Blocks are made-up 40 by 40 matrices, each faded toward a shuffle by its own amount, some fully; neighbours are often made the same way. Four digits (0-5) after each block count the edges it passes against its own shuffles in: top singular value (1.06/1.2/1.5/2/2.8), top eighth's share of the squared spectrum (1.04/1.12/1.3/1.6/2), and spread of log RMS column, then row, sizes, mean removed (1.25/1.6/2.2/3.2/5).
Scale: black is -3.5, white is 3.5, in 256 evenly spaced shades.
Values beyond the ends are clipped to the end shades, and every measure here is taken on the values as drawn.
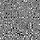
3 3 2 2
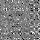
3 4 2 2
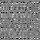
4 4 2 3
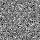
0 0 0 0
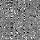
3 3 1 1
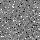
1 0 0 0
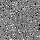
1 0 0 0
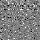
3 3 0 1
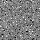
1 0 0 0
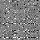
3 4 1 2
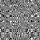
4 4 2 2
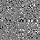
3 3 1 1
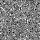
0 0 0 0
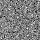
0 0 0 0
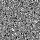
0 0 0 0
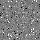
1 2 0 0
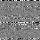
3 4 0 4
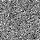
1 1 0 0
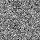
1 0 0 0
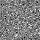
2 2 0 0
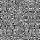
3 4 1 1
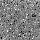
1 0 0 0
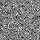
2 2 0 1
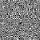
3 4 2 2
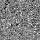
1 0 0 0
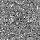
2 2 0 0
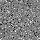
2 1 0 0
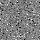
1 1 1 0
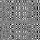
4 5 3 3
